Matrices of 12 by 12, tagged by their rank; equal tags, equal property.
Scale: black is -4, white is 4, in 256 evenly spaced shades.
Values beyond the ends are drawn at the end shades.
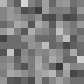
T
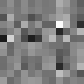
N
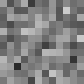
T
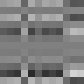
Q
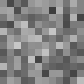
T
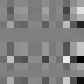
Q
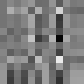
N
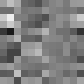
N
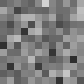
T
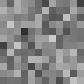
T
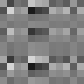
Q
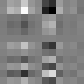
Q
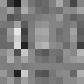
N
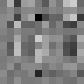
N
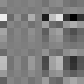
Q
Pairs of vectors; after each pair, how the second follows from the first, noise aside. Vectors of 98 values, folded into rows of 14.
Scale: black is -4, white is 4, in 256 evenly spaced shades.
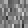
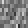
shuffled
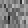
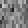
shuffled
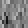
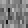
shuffled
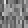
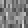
reversed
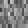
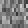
wrapped around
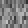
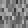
shuffled
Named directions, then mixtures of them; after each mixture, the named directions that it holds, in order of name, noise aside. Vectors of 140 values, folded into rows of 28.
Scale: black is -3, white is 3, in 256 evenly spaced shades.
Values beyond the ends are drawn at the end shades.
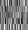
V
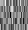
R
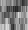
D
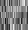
D, V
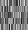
R, V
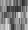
D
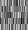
R, V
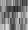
D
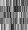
D, R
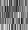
D, V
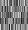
R, V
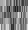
D, R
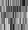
D, V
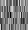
R, V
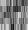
D, R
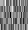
R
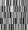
R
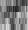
D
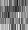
D, V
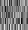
V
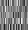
V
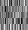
V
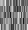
D, R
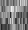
D, R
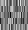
R, V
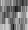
D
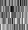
D, R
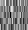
R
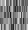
D, R
